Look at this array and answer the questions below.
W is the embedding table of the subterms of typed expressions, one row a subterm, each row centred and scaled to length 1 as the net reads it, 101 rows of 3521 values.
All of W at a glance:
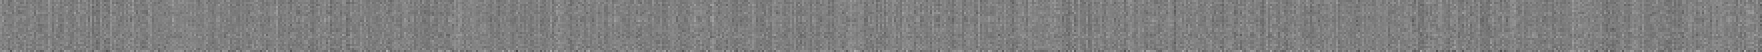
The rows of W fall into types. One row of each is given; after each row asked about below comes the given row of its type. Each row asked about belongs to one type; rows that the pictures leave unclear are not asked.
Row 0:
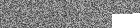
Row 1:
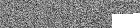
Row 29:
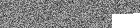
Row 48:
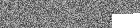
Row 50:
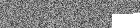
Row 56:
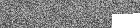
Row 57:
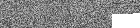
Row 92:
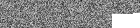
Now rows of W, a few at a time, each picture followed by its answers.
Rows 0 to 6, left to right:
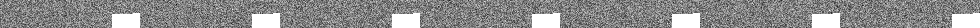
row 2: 50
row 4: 56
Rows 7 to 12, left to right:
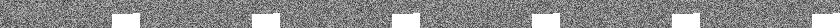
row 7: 56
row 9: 50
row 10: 1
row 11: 50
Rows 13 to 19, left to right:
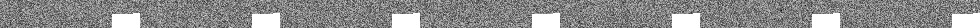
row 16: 29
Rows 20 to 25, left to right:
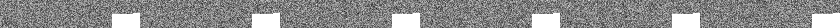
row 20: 57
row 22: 0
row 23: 50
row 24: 92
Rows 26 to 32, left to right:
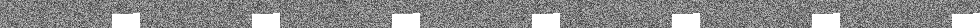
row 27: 92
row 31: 50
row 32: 1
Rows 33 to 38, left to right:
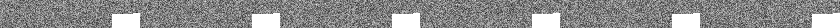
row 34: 48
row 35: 48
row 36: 0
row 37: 48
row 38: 56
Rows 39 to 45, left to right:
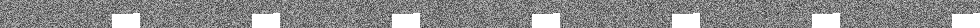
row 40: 48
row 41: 48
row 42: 50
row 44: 0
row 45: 1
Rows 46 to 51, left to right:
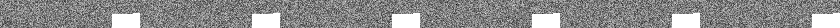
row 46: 57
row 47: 29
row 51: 50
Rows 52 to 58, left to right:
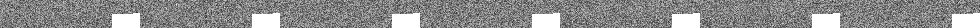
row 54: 29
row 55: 50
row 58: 29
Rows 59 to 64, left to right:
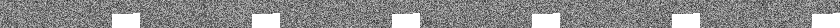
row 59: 92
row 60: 56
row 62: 57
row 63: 48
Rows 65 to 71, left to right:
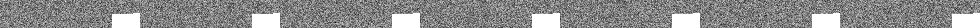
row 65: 29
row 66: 92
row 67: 0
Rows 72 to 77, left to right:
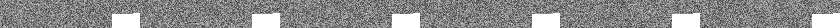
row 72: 57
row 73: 0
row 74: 29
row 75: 29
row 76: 29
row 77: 50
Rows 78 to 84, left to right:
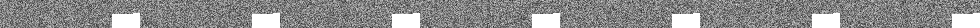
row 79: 57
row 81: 57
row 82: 1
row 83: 48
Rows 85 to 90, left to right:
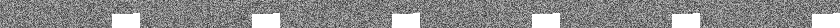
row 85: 1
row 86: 57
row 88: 0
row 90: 57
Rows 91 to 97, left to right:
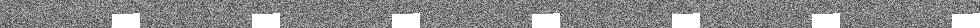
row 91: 56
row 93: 29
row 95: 92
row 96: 1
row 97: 56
